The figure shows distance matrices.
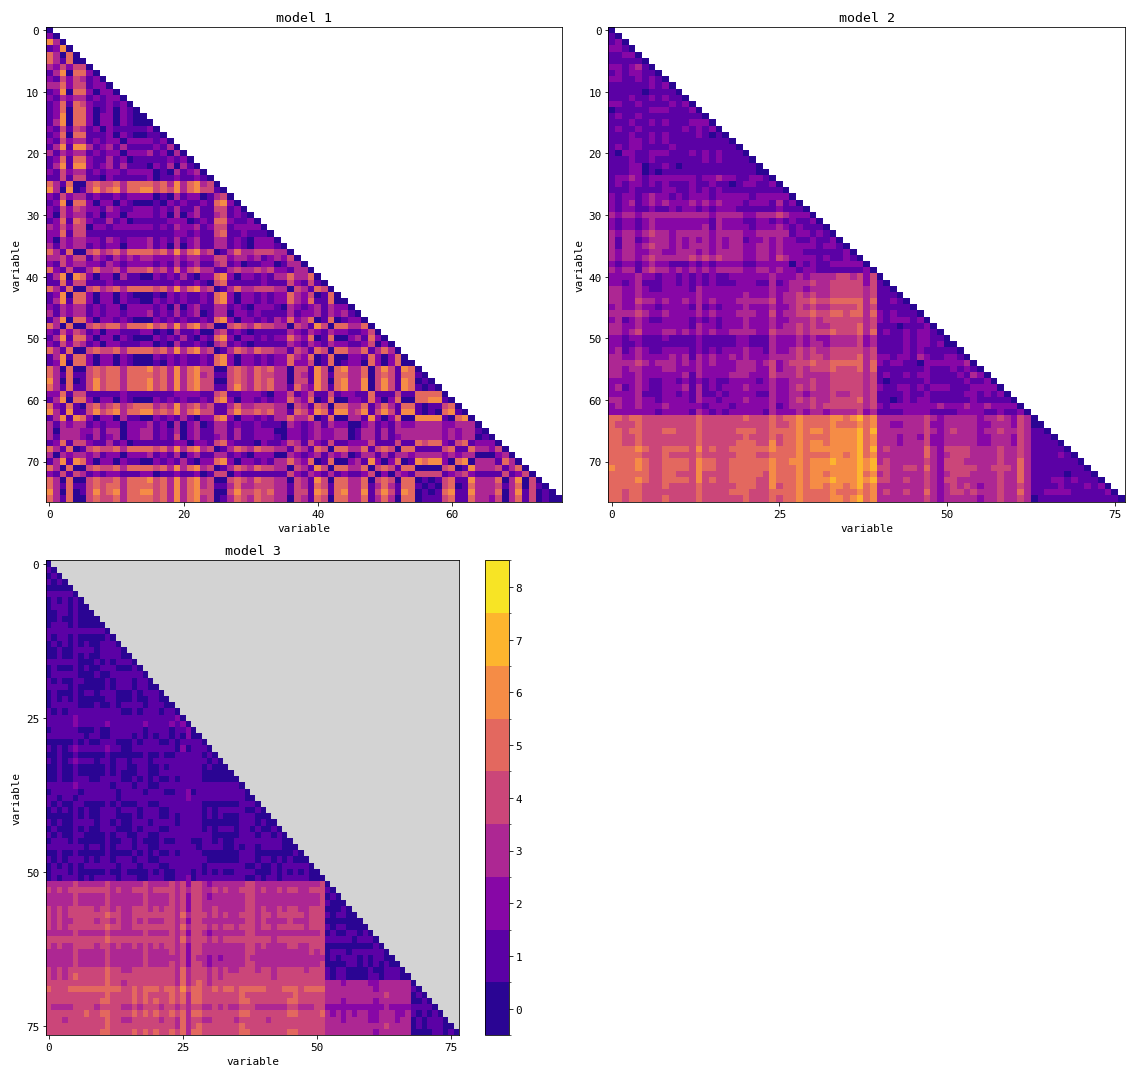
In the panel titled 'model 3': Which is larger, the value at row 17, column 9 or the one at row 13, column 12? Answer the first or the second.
the second
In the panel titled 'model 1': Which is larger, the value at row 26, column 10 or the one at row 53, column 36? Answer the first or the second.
the first
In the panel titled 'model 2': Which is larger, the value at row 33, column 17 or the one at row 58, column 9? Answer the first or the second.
the first
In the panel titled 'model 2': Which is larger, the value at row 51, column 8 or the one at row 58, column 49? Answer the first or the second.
the second
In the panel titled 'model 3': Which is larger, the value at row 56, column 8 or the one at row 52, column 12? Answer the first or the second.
the first
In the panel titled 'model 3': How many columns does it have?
77
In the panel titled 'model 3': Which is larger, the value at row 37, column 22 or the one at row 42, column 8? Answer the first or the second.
the second
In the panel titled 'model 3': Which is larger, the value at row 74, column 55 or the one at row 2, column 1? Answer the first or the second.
the first
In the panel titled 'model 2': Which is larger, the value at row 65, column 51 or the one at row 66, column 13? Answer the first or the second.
the second
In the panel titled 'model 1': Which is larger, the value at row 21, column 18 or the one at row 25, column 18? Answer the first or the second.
the second
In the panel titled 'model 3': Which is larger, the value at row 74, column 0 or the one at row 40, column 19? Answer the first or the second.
the first
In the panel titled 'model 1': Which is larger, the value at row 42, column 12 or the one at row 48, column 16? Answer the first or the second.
the first
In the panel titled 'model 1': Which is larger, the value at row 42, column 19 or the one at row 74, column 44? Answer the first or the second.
the first
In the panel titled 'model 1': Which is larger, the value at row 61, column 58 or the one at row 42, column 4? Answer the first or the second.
the first
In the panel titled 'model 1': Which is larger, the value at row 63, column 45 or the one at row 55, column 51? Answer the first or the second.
the second
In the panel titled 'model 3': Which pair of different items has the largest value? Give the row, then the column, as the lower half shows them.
69, 25
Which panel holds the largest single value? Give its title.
model 2
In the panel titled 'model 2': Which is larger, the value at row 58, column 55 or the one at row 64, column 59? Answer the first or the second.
the second
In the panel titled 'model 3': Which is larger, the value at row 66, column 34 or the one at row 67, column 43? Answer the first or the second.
the second
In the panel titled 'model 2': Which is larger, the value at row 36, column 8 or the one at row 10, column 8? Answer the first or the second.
the first
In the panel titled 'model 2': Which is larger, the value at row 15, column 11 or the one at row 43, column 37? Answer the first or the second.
the second
